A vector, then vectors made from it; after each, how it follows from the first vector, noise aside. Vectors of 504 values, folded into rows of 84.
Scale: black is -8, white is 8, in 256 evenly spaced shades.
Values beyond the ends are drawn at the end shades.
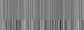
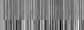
scaled up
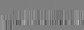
partly zeroed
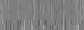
partly zeroed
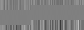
partly zeroed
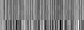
scaled up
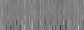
partly zeroed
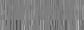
partly zeroed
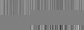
partly zeroed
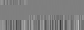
partly zeroed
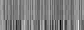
scaled up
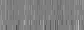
partly zeroed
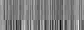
scaled up
